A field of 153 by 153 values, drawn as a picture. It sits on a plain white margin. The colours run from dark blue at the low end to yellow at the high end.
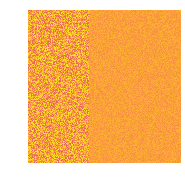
Seam: vertical, 40% of the way across, the right part calmer. Average level on the scale: 80%. Grain: fine. Stripes: none. Slope: none.
